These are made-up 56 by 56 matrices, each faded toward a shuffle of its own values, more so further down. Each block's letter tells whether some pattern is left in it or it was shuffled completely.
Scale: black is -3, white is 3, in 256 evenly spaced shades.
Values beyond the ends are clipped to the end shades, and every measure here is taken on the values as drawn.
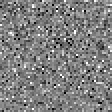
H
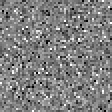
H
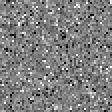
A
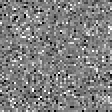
H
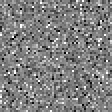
A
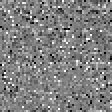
H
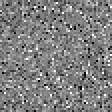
H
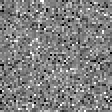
A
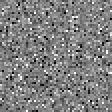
A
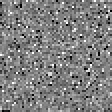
A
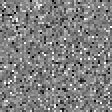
H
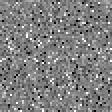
A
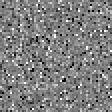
A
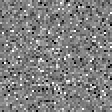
H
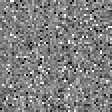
H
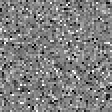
A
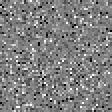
H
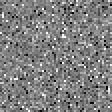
A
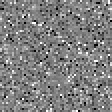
A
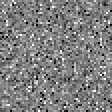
A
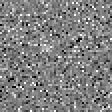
A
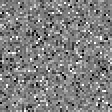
A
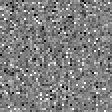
H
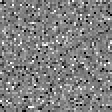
A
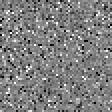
H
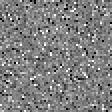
A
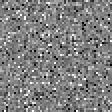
H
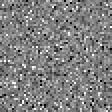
H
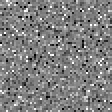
A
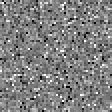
H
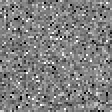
A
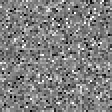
A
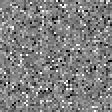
A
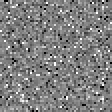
A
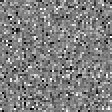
H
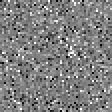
A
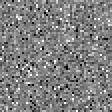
H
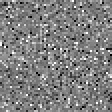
H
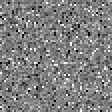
H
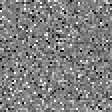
A
